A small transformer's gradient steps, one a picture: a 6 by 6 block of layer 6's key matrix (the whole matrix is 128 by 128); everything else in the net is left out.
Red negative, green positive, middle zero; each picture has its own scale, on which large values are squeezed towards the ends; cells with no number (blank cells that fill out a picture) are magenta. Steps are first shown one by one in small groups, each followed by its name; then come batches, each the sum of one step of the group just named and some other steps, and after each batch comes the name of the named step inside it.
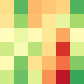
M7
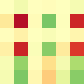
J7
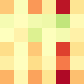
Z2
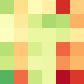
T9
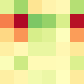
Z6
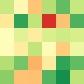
J7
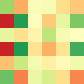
T9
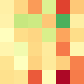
Z2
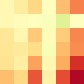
Z6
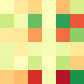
J7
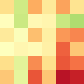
M7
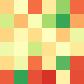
T9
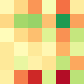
Z2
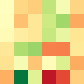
T9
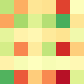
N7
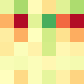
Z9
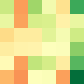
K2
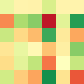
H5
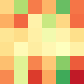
Z9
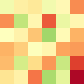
H5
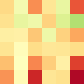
H5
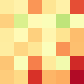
N7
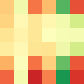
K2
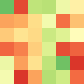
K2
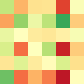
N7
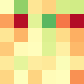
Z9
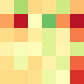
Z9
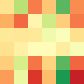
Z9
